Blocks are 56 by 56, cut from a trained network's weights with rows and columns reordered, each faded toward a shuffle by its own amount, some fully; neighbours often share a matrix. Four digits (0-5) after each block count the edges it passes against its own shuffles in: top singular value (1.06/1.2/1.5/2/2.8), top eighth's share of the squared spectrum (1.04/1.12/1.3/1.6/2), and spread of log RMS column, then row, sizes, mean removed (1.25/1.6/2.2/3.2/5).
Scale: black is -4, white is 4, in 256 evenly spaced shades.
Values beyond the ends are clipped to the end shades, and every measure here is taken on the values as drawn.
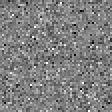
1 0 0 0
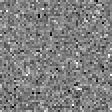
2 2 0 0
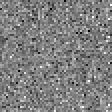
1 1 0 0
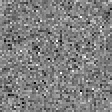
2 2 0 0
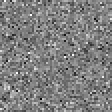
0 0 0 0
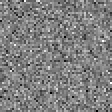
0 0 0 0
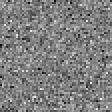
2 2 0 0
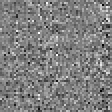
2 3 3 0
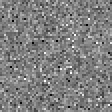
1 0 0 0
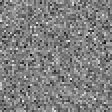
0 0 0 0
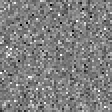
0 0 0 0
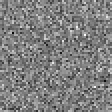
0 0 0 0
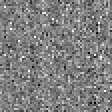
2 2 0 0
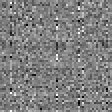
3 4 3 0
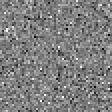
1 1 0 0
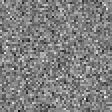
1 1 0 0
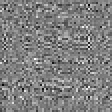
4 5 2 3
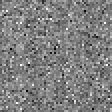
1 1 0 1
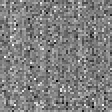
2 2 1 1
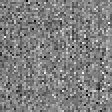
2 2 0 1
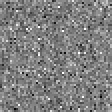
0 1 0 0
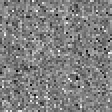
1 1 0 0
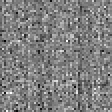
3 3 1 2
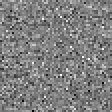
1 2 1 0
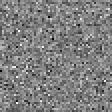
1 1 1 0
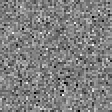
0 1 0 0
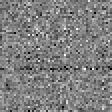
3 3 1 2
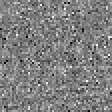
1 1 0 0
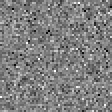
0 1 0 0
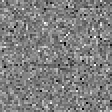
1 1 0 0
